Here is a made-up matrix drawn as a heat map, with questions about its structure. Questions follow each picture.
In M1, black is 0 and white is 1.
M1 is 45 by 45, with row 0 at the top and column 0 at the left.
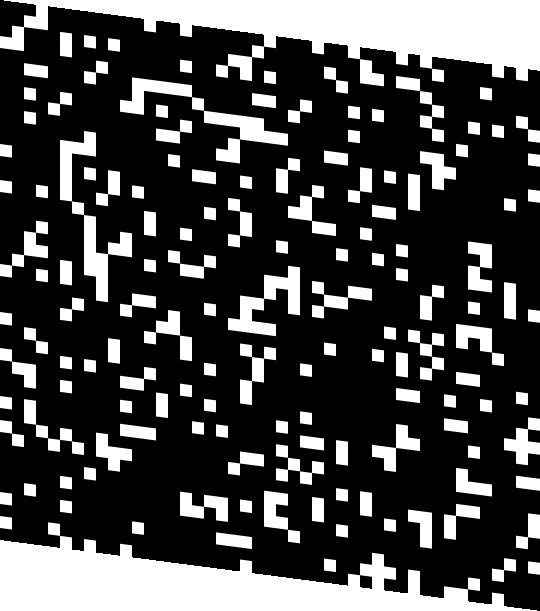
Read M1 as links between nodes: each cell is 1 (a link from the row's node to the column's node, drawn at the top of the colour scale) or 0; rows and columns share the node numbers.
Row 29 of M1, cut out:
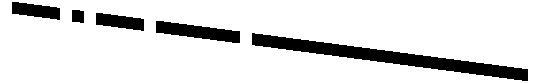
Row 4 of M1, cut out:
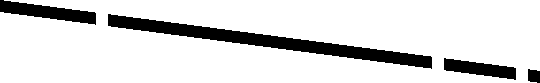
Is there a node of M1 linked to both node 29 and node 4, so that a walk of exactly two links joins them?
no
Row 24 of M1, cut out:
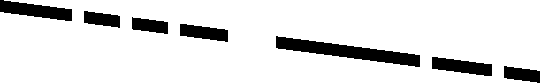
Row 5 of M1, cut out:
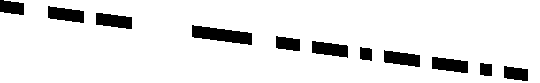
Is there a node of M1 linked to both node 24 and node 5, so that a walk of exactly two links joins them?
yes
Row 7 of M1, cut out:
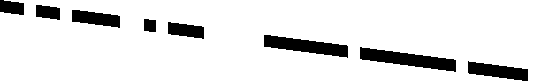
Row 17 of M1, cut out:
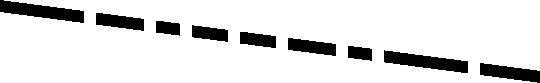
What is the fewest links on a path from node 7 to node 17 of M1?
1
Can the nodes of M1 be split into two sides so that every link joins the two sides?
no
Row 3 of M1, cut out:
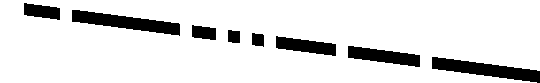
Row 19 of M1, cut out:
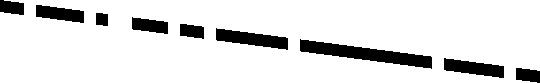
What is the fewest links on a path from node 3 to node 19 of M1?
3
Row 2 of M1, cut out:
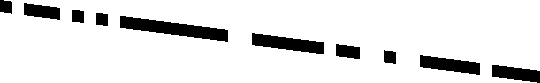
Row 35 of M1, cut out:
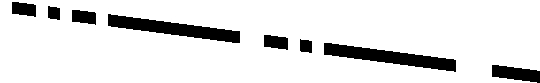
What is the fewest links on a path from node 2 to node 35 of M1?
2
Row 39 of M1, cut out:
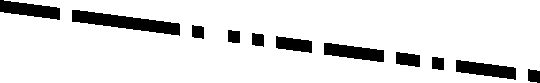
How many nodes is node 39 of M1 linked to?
11
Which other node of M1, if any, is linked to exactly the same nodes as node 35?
node 22
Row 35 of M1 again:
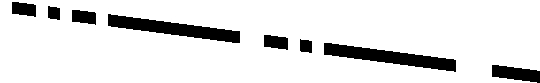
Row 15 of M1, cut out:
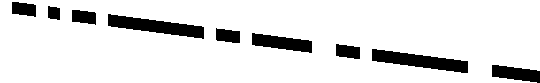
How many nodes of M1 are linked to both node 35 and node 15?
8
